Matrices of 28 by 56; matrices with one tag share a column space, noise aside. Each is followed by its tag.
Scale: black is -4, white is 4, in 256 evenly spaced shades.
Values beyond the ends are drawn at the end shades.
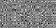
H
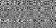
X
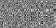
H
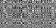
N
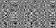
H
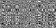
H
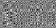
H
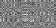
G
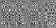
H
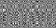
H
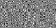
H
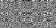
G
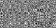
H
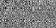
X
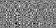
H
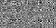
X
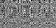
N
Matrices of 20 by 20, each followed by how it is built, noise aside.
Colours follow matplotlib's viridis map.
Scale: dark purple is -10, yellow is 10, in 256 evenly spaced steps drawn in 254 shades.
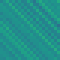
Toeplitz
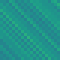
Toeplitz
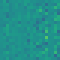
uneven columns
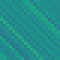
Toeplitz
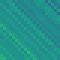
Toeplitz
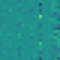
uneven columns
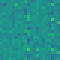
uneven columns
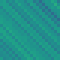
Toeplitz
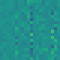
uneven columns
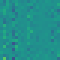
uneven columns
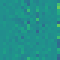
uneven columns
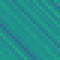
Toeplitz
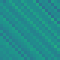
Toeplitz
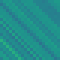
Toeplitz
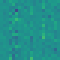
uneven columns
